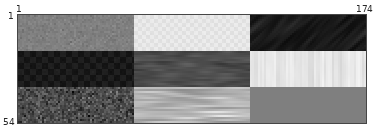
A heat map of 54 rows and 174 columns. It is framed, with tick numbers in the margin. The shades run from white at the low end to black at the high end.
The table splits into 3 rows of 3 panels. Panel 1,1: middling, fine-grained, faint in contrast. Panel 1,2: very low, checkered, faint in contrast. Panel 1,3: very high, slanting up to the right, faint in contrast. Panel 2,1: very high, checkered, faint in contrast. Panel 2,2: high, streaked across, faint in contrast. Panel 2,3: very low, streaked downward, faint in contrast. Panel 3,1: high, fine-grained. Panel 3,2: low, streaked across. Panel 3,3: middling, flat.
